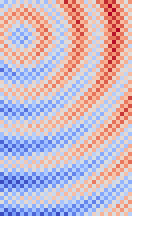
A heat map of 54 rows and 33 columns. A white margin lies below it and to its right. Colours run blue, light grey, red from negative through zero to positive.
Ninth with the highest average: top right. Rings: centred on the top left. Ninth with the lowest average: bottom left. Histogram: bell-shaped. Slope: up to the top right. Odd rows or columns: none.
